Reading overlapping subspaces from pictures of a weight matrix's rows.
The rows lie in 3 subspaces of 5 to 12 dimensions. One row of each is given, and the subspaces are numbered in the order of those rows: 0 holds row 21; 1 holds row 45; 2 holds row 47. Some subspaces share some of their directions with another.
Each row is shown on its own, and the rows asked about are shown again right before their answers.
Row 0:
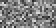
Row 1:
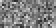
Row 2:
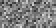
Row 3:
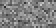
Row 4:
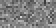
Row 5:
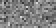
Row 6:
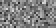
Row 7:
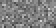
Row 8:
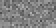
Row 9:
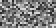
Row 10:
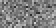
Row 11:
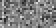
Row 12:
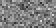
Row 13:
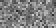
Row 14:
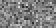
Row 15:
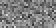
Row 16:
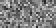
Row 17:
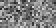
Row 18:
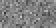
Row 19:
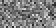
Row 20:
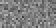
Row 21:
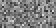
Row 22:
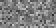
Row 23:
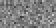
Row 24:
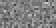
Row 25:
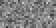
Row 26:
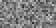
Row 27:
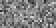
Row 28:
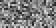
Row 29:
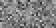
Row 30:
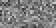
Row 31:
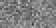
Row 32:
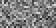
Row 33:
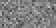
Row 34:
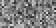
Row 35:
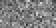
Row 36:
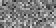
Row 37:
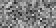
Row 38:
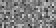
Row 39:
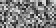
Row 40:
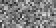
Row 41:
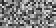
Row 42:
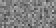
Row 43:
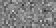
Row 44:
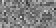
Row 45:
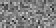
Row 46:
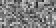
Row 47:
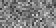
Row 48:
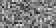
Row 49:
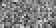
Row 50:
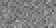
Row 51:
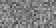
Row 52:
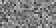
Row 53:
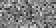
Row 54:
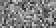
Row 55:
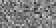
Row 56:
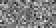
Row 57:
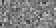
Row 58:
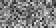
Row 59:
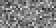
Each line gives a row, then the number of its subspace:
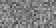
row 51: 0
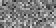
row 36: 2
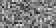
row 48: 2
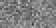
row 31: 2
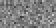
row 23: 1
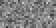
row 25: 2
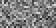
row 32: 0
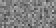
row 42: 0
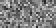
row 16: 1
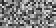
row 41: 1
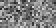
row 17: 2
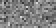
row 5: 1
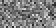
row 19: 0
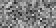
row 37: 1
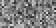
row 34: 1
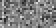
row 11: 1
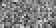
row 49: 2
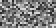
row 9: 1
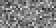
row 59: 1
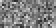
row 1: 2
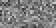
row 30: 1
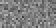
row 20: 1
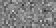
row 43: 1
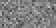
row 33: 1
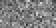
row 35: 1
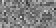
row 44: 1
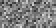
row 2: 2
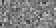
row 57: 1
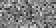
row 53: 1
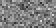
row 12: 2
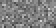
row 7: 2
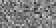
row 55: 0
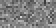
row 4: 1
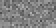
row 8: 1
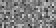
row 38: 0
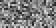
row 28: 2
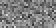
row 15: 1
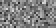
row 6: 1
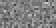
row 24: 0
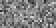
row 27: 1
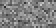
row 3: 1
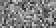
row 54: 1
